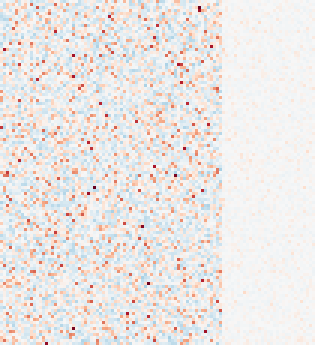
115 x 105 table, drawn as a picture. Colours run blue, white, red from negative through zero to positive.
Stripes: none. Grain: fine. Histogram: skewed, a long tail of high values. Mirror symmetry: none. Average level on the scale: 50%. Seam: vertical, 70% of the way across, the right part calmer. Odd rows or columns: none.
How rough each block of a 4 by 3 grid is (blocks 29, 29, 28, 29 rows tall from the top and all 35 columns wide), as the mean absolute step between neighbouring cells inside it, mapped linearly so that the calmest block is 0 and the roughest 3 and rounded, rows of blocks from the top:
330
330
330
330
